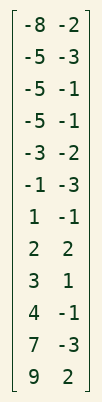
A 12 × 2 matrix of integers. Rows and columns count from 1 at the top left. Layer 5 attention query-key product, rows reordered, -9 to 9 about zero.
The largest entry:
9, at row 12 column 1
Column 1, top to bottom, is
-8 -5 -5 -5 -3 -1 1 2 3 4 7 9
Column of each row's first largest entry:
2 2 2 2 2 1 1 1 1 1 1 1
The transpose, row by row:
-8 -5 -5 -5 -3 -1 1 2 3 4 7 9 | -2 -3 -1 -1 -2 -3 -1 2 1 -1 -3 2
